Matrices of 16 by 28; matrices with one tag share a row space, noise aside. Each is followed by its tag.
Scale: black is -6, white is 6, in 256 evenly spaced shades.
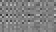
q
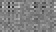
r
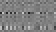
q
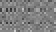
q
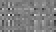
r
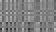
q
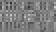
q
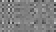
r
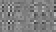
r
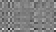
r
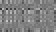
q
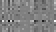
r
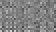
q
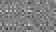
q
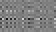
q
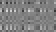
q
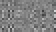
r
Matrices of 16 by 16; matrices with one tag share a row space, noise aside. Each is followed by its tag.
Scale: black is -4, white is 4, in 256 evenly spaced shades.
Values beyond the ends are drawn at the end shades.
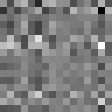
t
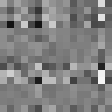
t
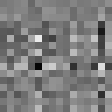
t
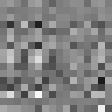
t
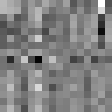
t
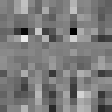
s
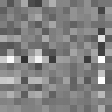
t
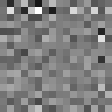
t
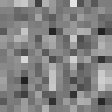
s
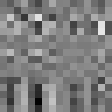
t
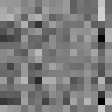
t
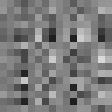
s
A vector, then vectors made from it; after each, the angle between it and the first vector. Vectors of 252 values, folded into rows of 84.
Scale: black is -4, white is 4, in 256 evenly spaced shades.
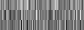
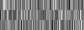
partly aligned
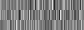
orthogonal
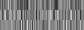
nearly opposite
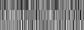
nearly opposite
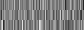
orthogonal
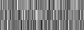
partly aligned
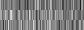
partly opposed
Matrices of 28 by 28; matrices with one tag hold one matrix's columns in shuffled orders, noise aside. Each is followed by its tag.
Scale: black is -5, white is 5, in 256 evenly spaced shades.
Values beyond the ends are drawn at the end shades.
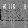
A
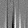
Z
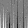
Z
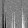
Z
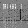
A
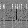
A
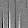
Z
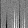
Z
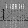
A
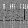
A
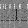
A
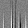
Z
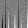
Z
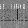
A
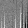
Z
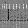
A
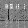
A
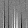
Z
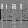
A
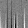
Z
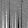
Z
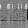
A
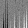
Z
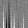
Z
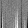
Z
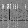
A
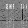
A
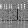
A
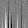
Z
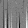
Z
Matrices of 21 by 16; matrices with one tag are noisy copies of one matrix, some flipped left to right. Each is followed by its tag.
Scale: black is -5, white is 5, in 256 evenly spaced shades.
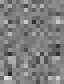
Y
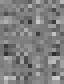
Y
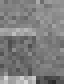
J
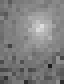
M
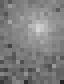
M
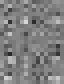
Y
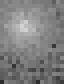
M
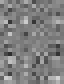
Y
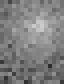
M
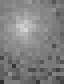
M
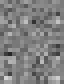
Y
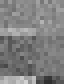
J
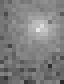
M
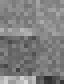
J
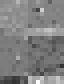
J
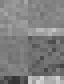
J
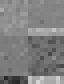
J
